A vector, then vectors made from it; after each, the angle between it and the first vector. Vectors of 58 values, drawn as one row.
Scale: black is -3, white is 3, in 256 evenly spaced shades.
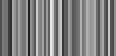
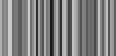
nearly opposite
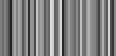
nearly parallel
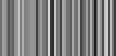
partly opposed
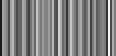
partly aligned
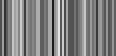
orthogonal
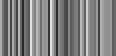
partly aligned
